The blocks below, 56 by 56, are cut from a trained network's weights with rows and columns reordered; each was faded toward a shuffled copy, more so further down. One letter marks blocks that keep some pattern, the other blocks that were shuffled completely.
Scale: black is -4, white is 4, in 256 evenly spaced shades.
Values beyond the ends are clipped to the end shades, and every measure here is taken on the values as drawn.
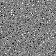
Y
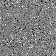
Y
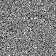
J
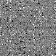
J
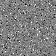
Y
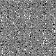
J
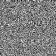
J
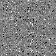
J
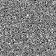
J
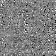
J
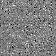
J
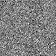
J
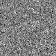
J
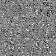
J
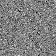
Y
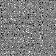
J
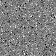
Y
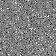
Y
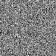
J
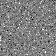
Y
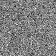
Y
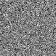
J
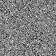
Y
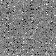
J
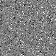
Y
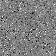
Y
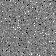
Y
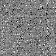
J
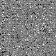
J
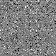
J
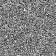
J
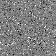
Y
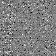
J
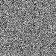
J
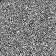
Y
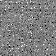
J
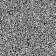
Y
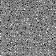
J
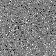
Y
